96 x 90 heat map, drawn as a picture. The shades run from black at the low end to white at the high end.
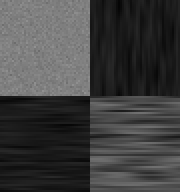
The table splits into 2 rows of 2 panels. Panel 1,1: middling, fine-grained, faint in contrast. Panel 1,2: very low, streaked downward, faint in contrast. Panel 2,1: very low, streaked across, faint in contrast. Panel 2,2: low, streaked across.
